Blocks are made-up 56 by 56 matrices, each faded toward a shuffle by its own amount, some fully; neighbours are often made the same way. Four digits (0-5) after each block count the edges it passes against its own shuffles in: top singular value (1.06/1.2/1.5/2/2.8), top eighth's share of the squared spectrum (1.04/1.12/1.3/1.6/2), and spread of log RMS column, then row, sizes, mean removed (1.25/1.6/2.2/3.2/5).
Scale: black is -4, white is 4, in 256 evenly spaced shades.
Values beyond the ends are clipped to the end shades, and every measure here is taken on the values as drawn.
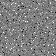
0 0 0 0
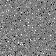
0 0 0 0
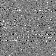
1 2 0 2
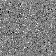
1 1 0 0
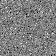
0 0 0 0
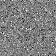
0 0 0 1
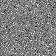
0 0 0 0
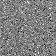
0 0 0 0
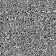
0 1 0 2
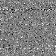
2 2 0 2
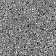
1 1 0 2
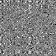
3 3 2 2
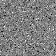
1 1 0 0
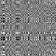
5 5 3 3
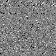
1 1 0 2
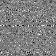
2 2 0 3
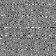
2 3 0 3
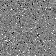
1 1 0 1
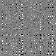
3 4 3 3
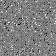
1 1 0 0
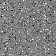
2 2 1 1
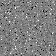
2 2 0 0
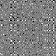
4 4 2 3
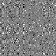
4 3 2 2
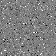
1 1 0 1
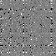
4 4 2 2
